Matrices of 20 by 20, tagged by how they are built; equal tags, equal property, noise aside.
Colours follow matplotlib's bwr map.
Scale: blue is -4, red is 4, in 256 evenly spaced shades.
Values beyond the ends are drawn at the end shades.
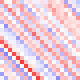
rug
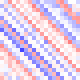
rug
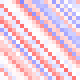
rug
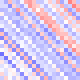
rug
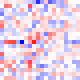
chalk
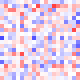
chalk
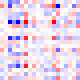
chalk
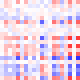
chalk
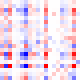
chalk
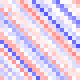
rug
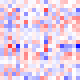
chalk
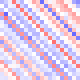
rug
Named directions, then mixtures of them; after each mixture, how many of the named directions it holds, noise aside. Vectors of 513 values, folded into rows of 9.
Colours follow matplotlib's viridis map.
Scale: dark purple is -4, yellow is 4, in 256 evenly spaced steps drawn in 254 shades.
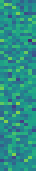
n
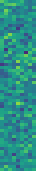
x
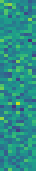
two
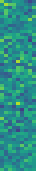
two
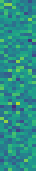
two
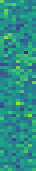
one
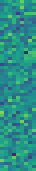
two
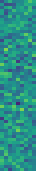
two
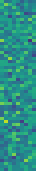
one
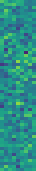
one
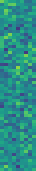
one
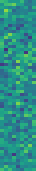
one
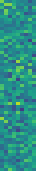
two
